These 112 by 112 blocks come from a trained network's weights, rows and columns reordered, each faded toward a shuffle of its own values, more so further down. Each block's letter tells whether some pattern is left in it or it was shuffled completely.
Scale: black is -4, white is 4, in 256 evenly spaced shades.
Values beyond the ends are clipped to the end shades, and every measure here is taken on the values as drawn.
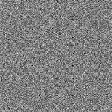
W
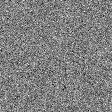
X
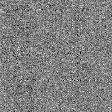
W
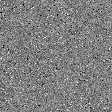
X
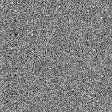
W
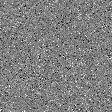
X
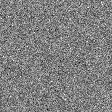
X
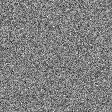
X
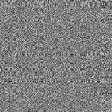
W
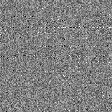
W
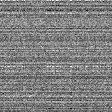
W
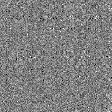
W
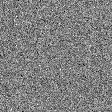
X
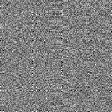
W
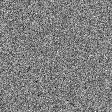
X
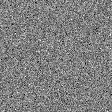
X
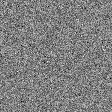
X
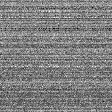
W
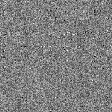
W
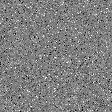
X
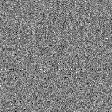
W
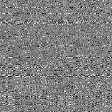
W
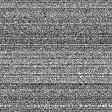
W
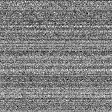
W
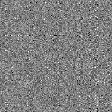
W
